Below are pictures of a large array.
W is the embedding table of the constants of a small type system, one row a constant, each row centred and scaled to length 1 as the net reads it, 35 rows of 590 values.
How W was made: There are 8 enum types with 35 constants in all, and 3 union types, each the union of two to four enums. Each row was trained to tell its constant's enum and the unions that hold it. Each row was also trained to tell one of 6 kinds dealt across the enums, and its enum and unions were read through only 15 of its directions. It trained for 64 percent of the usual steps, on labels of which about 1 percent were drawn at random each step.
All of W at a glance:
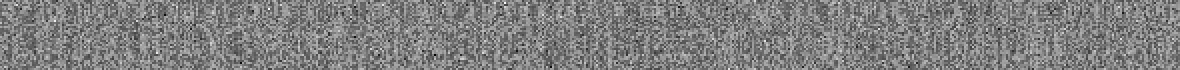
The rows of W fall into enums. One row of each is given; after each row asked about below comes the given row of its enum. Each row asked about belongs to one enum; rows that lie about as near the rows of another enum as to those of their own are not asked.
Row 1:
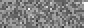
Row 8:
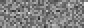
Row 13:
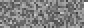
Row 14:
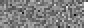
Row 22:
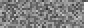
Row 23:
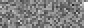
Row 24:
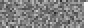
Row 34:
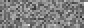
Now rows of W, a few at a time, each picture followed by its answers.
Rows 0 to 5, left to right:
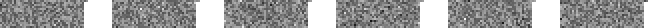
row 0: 34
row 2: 8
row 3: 13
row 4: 1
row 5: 14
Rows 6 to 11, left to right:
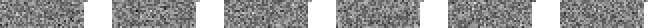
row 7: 13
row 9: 13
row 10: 14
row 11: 23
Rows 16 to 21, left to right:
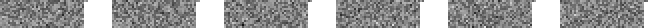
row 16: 8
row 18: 23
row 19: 22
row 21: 14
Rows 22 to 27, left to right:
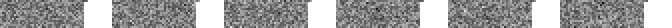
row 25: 22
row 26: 22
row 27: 34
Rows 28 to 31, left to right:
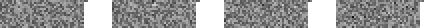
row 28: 34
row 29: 34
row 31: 22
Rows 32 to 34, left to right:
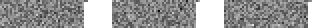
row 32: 14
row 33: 23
